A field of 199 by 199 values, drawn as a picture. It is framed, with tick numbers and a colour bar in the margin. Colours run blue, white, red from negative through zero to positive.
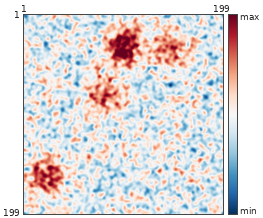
There are no lone odd cells. There are four bumps. No row or column stands out. Neither half mirrors the other. The ninth with the highest average is the top middle. Overall the values sit about 50% of the way up the scale.
